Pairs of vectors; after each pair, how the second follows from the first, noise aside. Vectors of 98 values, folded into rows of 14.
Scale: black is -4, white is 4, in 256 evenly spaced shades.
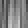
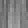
shrunk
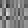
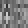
sign-scrambled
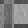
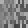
sign-scrambled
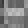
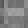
shrunk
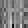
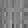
shrunk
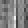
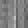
shrunk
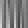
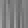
shrunk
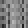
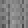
shrunk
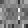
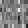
sign-scrambled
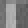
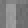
shrunk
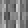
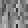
sign-scrambled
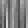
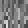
sign-scrambled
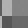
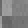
shrunk
